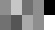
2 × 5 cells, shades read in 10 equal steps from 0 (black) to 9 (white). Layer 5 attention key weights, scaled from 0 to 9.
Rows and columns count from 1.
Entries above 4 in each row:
3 3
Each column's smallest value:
4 3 4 5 0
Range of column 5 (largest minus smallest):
9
